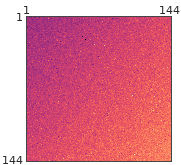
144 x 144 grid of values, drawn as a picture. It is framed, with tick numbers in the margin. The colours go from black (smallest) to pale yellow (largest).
Slope: up to the bottom right. Ninth with the highest average: bottom right. Stripes: none. Mirror symmetry: none.
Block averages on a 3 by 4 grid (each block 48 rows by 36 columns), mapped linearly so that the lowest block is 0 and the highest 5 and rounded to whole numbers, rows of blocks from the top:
0 1 2 3
1 2 3 4
2 3 4 5
